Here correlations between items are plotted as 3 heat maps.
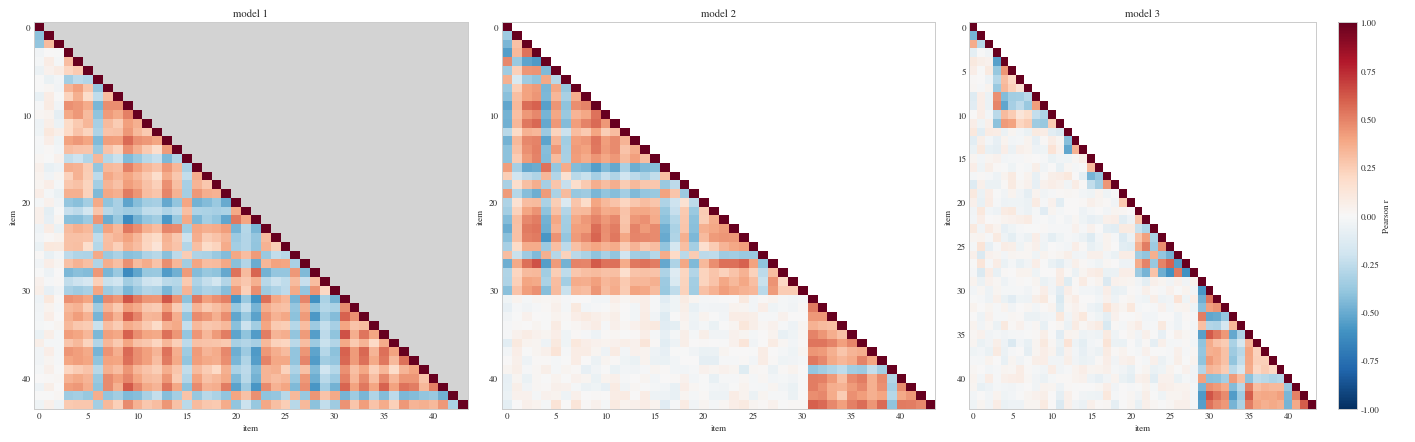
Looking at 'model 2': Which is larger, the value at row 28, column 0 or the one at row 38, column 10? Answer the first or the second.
the second
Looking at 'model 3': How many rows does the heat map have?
44
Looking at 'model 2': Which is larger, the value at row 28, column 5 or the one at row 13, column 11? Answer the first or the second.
the second
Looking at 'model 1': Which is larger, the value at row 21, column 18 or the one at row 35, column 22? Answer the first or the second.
the first
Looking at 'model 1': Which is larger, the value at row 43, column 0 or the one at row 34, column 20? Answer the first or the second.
the first
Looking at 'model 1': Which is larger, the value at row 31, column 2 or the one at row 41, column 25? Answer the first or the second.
the second
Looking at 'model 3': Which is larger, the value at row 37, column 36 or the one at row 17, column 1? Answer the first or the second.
the first
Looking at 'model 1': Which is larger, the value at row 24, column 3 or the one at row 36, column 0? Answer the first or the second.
the first
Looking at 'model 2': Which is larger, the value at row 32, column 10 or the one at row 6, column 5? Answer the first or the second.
the first
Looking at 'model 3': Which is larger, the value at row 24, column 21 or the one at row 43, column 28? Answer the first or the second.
the first
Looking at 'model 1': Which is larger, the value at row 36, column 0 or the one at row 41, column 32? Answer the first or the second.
the second
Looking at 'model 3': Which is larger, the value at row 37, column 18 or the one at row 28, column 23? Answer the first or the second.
the second
